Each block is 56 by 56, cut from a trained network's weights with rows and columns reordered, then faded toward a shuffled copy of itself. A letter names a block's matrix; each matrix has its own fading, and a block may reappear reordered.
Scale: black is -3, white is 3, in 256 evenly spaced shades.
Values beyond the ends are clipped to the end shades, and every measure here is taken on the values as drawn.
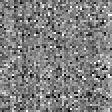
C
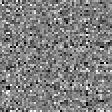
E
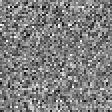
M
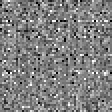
C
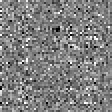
E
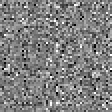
E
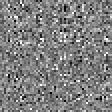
E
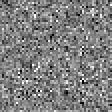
E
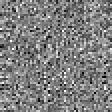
M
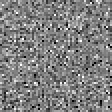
C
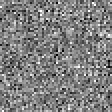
M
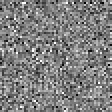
M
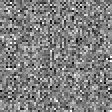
M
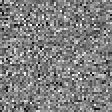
M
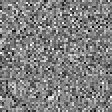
M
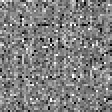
C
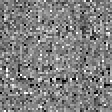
C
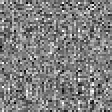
M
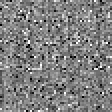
C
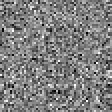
M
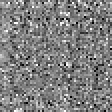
C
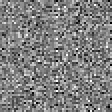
M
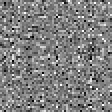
E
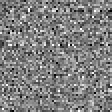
M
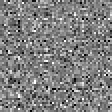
E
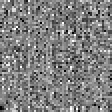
C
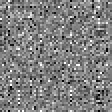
E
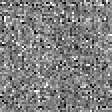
C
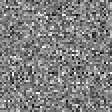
M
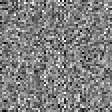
M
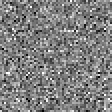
M
